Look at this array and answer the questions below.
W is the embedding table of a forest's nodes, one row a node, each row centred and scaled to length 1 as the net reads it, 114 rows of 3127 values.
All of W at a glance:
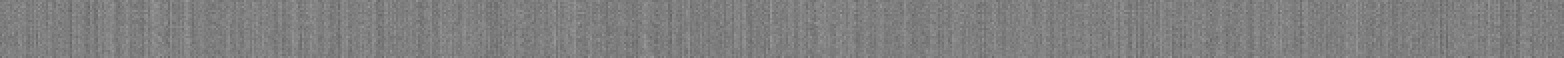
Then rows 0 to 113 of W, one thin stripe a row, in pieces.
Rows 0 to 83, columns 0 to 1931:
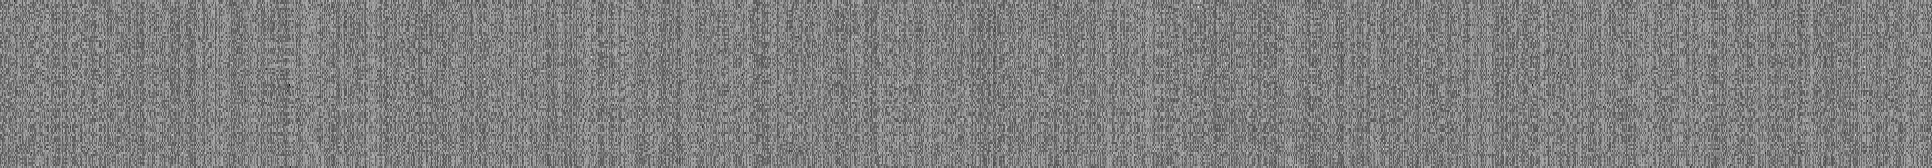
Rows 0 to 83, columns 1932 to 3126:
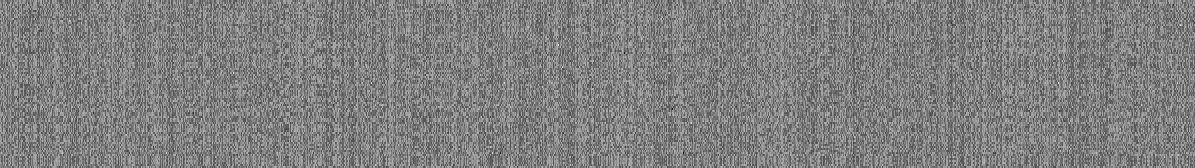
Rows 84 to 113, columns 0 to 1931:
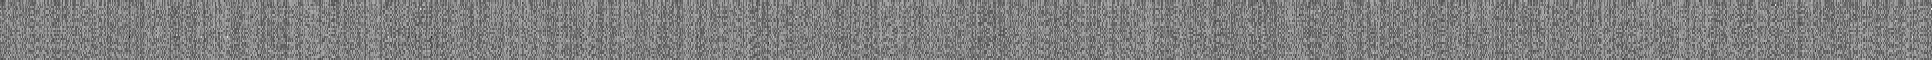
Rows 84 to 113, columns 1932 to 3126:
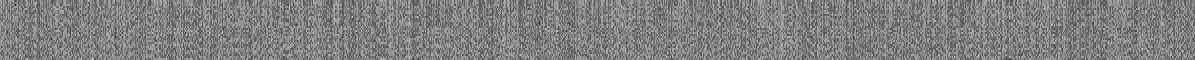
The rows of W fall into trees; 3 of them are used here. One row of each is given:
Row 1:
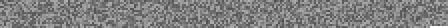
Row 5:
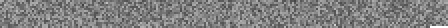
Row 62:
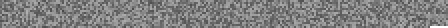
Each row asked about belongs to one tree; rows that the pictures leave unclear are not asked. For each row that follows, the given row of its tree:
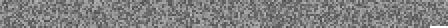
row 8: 5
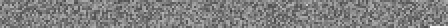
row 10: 5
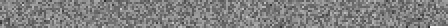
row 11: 5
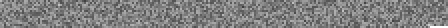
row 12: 1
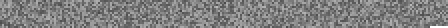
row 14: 5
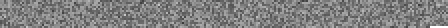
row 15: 5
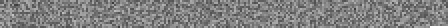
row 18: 1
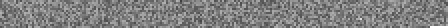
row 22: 62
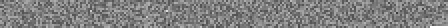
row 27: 1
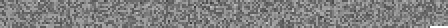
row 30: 1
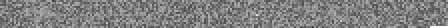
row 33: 62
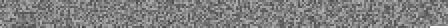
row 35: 1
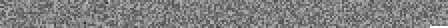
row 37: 1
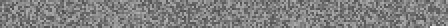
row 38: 62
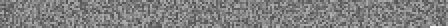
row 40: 62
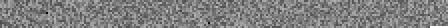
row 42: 5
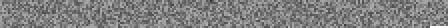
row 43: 5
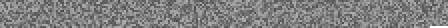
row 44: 1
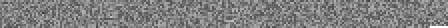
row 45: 5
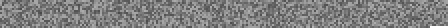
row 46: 5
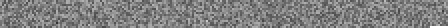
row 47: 5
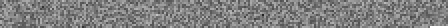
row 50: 1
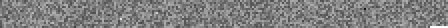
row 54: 62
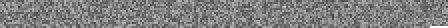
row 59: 1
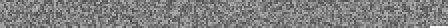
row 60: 1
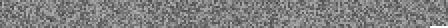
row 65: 62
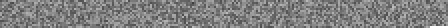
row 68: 62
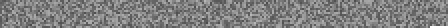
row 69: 62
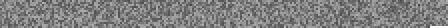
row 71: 5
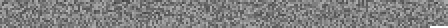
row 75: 5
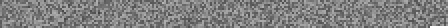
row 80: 62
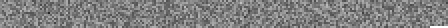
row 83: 1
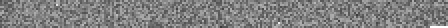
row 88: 62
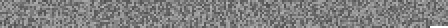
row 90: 5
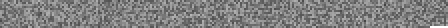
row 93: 62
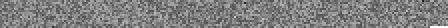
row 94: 62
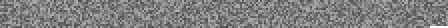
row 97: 62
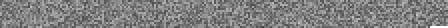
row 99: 62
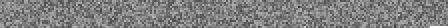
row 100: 1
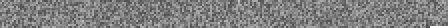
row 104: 5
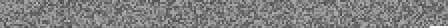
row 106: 1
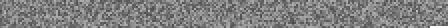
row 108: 5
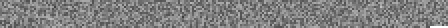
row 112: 5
